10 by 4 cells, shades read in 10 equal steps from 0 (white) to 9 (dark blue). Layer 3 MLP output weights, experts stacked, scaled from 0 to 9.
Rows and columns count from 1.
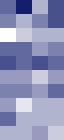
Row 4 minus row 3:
6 4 1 2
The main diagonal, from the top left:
6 3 3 5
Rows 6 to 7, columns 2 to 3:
4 2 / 5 4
